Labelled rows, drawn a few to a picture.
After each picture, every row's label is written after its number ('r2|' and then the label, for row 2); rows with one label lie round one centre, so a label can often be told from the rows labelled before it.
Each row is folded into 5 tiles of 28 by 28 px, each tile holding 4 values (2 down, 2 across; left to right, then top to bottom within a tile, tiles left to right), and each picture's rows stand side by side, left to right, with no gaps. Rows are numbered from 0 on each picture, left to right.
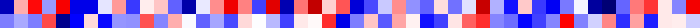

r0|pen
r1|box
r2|pen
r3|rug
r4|box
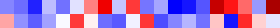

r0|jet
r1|box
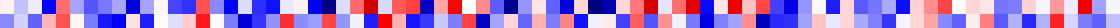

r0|rug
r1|rug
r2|box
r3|pen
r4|box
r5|pen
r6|jet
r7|jet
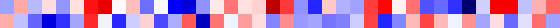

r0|jet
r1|box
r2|jet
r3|box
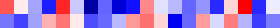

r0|rug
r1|jet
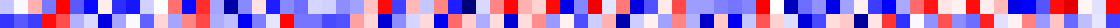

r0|rug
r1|rug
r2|jet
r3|box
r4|pen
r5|rug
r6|box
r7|box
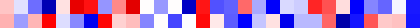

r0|box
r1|rug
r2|pen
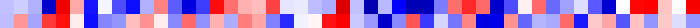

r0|rug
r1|box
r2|rug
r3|pen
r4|box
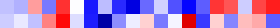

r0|rug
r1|box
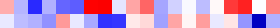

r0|jet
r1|jet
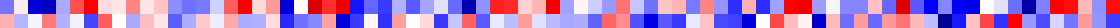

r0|box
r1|jet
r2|pen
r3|box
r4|rug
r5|jet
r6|rug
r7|box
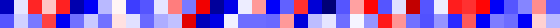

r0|pen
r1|pen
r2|box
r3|pen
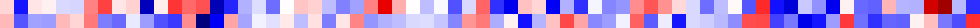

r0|jet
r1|pen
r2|jet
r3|rug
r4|jet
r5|rug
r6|jet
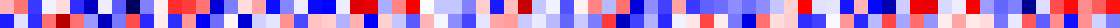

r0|rug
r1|pen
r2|box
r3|jet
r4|pen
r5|jet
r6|box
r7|box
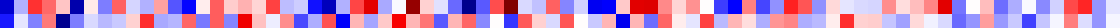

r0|pen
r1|box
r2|box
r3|box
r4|box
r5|jet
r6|jet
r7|jet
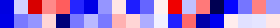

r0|pen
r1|pen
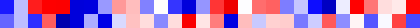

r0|pen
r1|box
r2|box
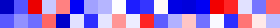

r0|pen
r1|box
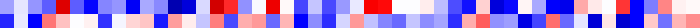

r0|rug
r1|box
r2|jet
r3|rug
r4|pen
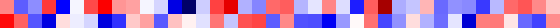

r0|jet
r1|box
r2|jet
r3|jet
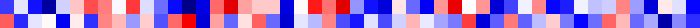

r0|box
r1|box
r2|pen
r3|pen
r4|rug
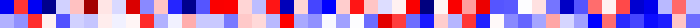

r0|box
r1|box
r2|box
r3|pen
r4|pen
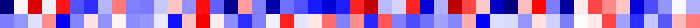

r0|pen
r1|rug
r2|box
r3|pen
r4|pen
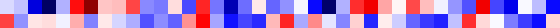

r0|box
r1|rug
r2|box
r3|rug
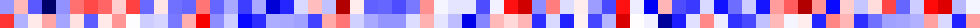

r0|box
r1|rug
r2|rug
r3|jet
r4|rug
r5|jet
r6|jet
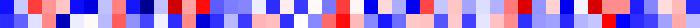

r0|pen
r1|pen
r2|rug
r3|jet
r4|pen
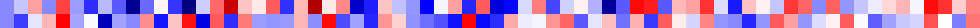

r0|rug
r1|box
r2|pen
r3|pen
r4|box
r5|jet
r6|jet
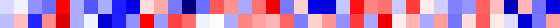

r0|rug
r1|box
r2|box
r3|rug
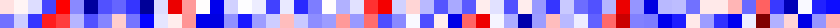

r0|rug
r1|pen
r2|jet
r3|rug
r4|rug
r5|rug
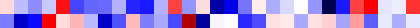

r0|rug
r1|pen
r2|box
